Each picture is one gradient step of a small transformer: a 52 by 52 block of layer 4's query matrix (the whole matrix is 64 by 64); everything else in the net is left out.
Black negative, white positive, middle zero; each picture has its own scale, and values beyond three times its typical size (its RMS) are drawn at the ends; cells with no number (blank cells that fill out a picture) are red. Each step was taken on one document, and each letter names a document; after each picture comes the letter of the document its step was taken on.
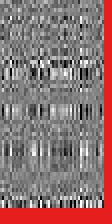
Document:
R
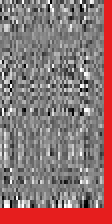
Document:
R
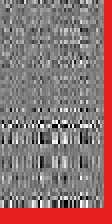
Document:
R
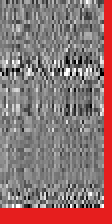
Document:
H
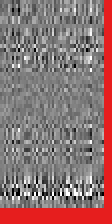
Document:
H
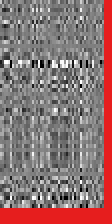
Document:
R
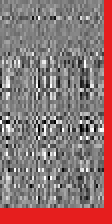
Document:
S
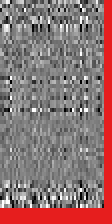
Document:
R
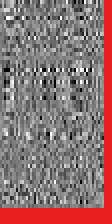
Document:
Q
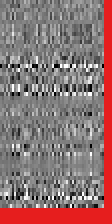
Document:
H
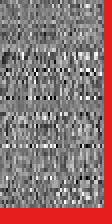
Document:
S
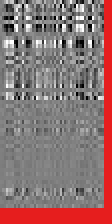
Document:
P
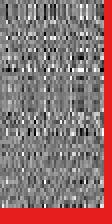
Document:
Q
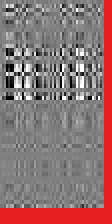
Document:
P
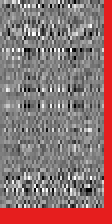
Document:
H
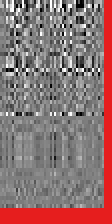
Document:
P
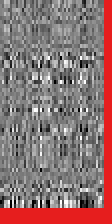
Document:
R
